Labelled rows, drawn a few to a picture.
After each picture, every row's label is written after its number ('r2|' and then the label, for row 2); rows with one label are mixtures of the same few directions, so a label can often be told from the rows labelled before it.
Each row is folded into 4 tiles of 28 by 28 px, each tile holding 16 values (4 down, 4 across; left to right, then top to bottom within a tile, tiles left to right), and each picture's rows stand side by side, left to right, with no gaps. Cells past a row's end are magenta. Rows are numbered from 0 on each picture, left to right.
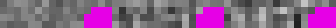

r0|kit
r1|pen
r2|pen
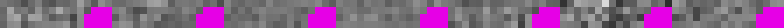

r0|pen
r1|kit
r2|pen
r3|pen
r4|pen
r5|kit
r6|kit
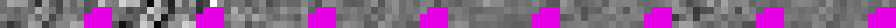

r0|kit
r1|kit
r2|pen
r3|kit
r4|kit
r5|kit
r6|kit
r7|kit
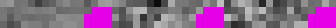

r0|kit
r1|kit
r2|kit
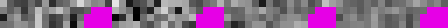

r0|pen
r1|kit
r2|kit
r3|pen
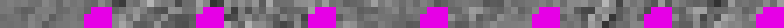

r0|kit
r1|kit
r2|pen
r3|kit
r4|kit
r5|kit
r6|kit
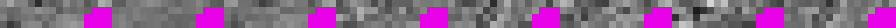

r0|kit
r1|kit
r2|kit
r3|kit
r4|kit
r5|kit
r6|kit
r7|kit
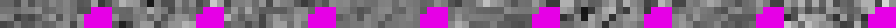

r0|pen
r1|kit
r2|pen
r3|kit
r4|kit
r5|kit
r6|kit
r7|pen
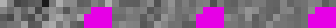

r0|kit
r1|kit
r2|kit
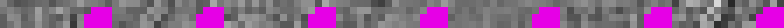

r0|pen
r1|kit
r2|pen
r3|kit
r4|pen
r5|pen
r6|kit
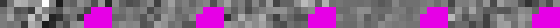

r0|kit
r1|kit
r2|pen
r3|kit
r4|pen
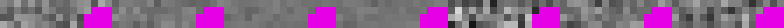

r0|pen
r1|pen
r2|kit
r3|kit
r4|pen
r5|kit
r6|pen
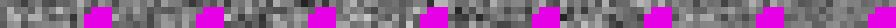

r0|pen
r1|pen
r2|pen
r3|pen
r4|pen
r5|pen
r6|pen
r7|kit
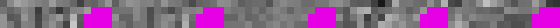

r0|pen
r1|pen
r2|kit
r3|kit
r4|kit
